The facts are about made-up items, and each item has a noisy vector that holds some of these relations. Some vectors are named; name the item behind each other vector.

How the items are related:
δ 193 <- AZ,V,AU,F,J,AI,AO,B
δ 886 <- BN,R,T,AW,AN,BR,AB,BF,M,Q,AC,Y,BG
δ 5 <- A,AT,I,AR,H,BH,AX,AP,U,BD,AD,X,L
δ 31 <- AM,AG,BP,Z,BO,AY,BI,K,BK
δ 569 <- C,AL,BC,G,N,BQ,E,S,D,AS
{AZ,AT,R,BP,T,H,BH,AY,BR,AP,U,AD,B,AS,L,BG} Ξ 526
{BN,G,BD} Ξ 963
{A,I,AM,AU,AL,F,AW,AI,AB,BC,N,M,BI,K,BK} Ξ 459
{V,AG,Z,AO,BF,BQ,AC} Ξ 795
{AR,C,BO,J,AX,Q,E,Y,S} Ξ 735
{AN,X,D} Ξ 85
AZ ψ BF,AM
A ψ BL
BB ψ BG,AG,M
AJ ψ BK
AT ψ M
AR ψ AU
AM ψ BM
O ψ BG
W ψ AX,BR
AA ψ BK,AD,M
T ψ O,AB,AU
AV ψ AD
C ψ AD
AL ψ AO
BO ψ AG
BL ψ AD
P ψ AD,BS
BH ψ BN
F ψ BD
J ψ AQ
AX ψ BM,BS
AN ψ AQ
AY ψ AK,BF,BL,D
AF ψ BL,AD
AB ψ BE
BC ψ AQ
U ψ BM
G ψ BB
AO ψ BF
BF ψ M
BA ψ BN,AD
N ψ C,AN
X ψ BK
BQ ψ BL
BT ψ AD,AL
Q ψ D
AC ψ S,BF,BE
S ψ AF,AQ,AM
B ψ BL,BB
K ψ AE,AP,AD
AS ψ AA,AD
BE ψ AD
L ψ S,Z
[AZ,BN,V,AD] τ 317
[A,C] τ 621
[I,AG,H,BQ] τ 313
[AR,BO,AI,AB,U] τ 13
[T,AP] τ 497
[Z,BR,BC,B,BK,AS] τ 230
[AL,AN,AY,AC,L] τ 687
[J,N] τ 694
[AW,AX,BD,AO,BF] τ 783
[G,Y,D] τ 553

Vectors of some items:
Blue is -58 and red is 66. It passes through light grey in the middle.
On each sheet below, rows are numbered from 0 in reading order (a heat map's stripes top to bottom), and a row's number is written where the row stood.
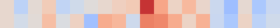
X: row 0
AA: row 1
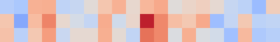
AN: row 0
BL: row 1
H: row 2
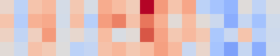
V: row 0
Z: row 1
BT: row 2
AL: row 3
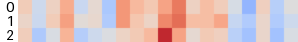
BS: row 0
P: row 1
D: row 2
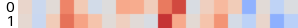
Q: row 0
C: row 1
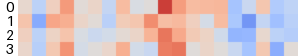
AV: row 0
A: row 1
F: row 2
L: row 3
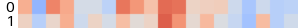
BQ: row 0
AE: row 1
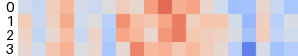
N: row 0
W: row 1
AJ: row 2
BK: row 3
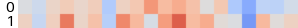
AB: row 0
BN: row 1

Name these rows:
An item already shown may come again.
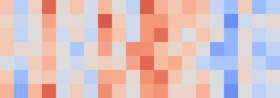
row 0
AS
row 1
AZ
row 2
AT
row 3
AM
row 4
N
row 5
BB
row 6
B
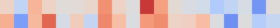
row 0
AC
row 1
B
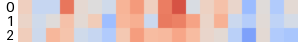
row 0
Y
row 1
AA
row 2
I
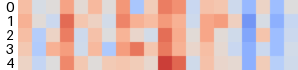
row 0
U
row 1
AX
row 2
BR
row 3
Z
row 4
E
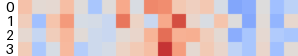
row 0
AM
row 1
AY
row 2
K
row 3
D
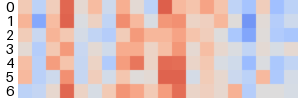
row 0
AS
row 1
B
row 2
I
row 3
AQ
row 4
AG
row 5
AP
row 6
J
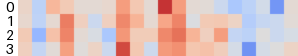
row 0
AC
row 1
S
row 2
AF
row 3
AZ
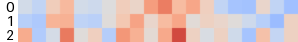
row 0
N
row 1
AN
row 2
G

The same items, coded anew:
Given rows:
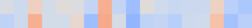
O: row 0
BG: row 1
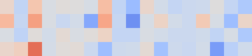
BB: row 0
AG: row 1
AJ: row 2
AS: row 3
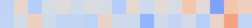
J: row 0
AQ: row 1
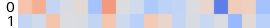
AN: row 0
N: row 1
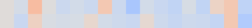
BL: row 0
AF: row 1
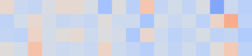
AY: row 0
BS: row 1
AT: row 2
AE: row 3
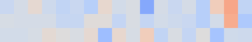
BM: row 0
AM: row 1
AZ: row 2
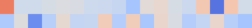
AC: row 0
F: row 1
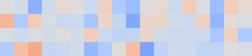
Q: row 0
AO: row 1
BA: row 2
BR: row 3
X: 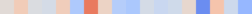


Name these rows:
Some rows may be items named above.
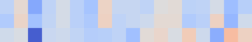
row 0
AW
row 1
I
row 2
AX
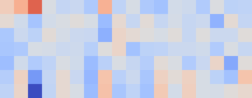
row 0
BK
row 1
L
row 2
U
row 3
AP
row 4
H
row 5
Y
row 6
E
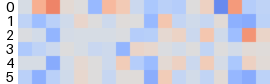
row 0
D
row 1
T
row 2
S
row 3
U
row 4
Q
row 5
T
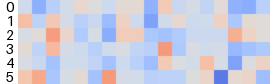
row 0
T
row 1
BF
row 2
AD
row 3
A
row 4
C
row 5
AN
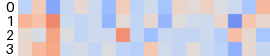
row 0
Y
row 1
Z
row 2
M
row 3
BC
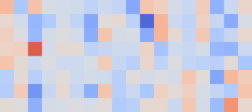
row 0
BQ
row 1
BD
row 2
V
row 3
B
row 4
AL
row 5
J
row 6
Y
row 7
S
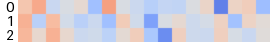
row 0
AN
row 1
BF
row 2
BN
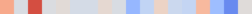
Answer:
G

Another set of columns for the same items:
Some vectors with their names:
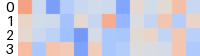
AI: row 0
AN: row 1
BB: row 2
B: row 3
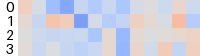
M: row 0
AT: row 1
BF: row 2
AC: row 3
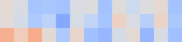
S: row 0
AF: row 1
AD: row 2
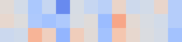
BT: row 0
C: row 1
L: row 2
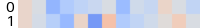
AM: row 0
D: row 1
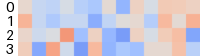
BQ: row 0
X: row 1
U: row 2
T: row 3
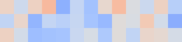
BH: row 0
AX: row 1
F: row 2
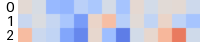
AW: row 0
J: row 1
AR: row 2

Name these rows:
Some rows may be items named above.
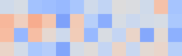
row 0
Y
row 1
AZ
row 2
AP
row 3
Q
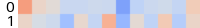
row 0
V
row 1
AN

